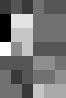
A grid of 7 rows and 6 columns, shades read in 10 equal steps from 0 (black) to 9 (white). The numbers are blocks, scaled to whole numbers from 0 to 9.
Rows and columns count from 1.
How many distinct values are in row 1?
3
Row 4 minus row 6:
5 3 4 -1 -1 -2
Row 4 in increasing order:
3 3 3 5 7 9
